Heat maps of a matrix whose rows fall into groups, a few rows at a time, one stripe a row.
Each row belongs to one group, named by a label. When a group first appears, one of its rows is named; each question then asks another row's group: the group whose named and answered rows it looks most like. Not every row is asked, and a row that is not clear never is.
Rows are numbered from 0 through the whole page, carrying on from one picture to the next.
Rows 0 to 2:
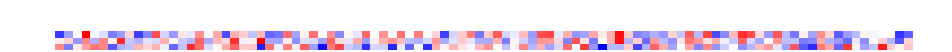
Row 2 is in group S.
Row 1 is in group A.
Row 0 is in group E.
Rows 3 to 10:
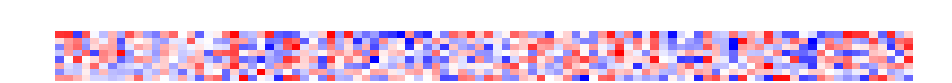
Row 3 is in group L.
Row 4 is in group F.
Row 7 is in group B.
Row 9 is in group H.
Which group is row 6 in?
A
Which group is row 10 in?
E
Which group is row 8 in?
S
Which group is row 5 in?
B
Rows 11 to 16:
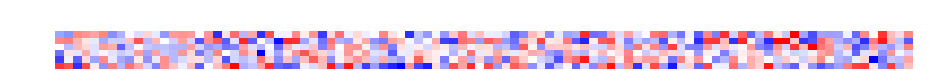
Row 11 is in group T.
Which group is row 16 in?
L
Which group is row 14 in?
E
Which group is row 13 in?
F
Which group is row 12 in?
E
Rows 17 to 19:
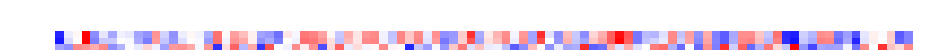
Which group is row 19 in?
T
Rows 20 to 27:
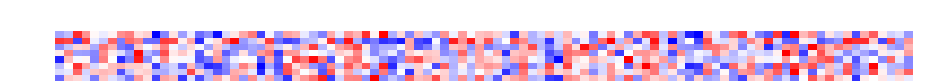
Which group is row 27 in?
H
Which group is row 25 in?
F
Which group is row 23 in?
H
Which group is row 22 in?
B
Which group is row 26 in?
F
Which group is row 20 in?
F
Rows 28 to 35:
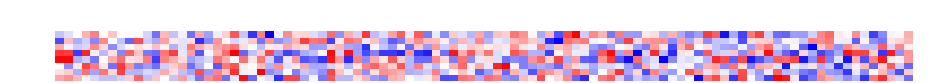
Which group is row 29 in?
H
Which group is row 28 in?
B
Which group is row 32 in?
A
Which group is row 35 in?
E
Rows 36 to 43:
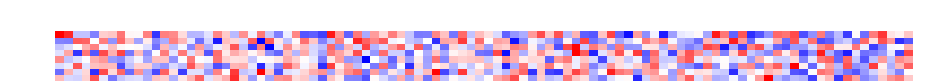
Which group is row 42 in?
H
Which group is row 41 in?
F
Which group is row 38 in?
B
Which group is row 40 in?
S
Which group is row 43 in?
S
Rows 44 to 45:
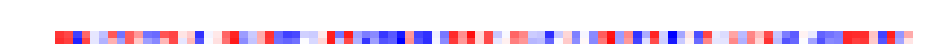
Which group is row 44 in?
L
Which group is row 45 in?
L
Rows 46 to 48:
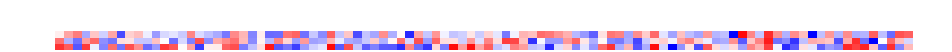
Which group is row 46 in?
F
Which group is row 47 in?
S
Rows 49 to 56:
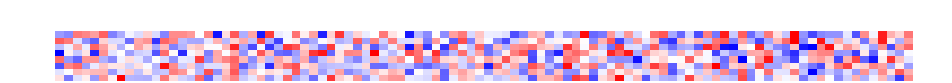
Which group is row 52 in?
H
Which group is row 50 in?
A
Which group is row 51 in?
B
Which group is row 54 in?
B
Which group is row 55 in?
T
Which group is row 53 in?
S
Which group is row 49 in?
T
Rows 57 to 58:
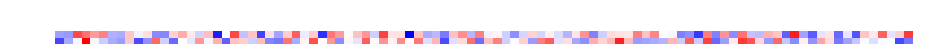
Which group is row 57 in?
T
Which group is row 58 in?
E
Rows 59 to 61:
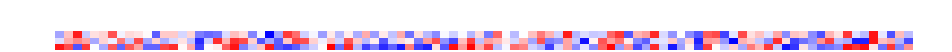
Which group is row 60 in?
E
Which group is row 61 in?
L
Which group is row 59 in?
F
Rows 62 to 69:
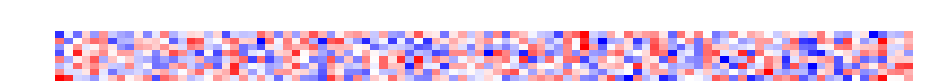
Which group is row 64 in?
B
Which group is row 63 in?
S
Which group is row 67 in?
T
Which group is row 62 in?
H
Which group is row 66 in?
F
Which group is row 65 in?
T
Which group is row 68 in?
S
